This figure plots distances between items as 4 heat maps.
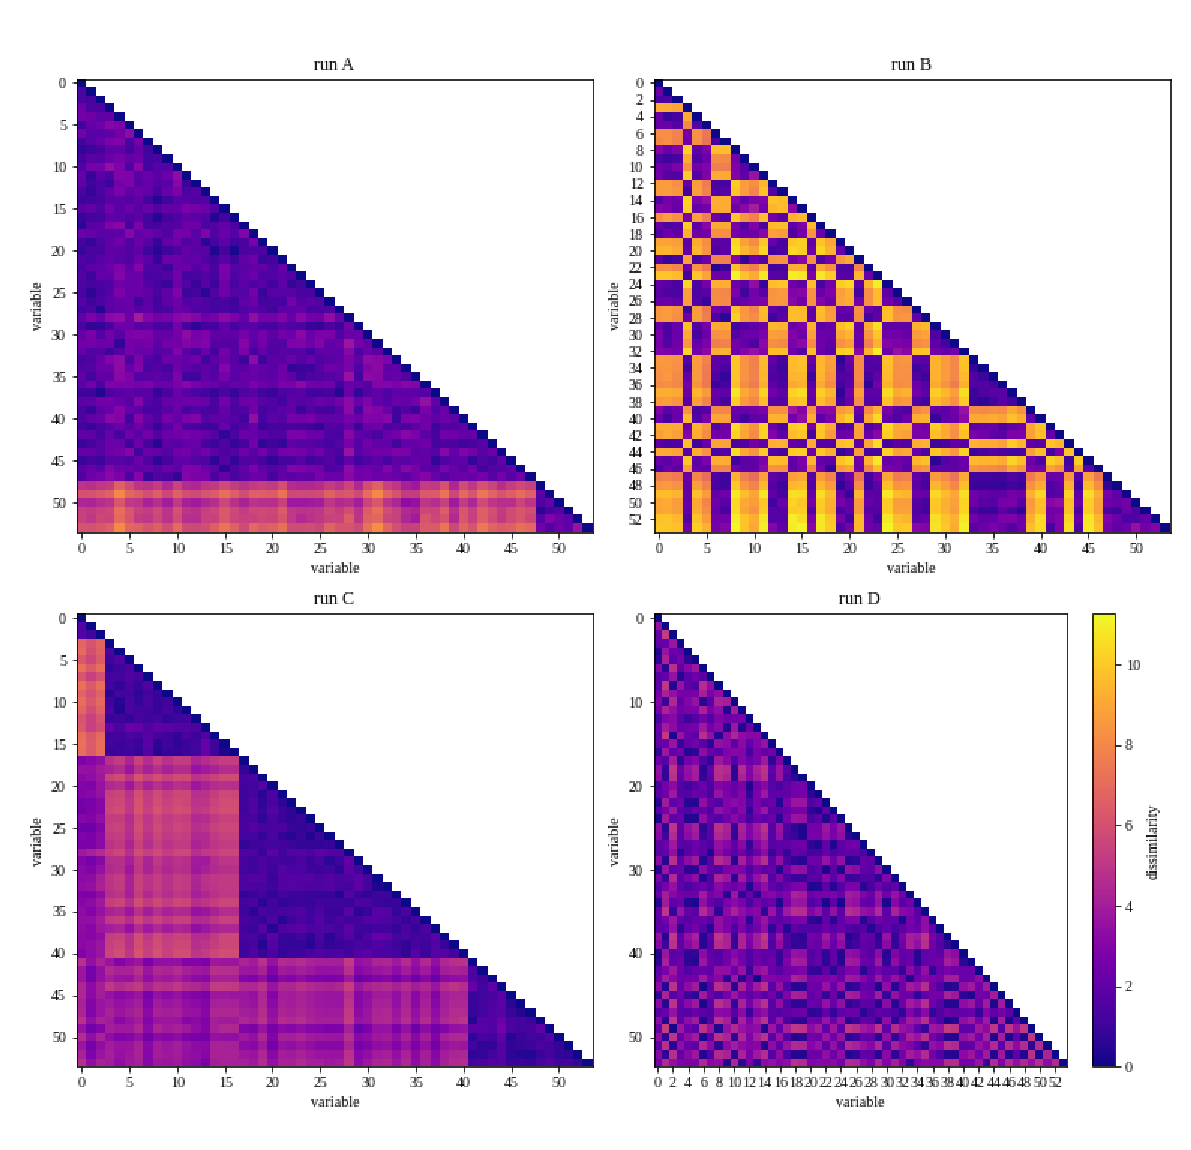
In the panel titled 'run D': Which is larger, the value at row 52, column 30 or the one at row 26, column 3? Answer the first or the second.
the first
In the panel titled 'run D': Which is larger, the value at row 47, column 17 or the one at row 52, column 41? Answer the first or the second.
the second
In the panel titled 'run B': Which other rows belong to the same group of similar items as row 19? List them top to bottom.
3, 6, 7, 12, 13, 16, 20, 22, 23, 27, 28, 33, 34, 35, 36, 37, 38, 41, 42, 44, 47, 48, 49, 50, 51, 52, 53
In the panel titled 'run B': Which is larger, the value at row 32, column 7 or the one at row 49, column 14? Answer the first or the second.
the second
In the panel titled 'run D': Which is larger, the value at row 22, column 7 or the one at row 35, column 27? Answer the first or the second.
the second
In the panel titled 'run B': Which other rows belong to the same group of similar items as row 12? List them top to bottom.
3, 6, 7, 13, 16, 19, 20, 22, 23, 27, 28, 33, 34, 35, 36, 37, 38, 41, 42, 44, 47, 48, 49, 50, 51, 52, 53
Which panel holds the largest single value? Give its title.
run B
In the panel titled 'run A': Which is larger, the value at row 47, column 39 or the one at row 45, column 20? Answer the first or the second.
the first
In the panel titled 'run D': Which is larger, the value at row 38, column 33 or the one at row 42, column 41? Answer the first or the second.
the first
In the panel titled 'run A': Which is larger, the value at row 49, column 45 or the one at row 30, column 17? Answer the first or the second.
the first
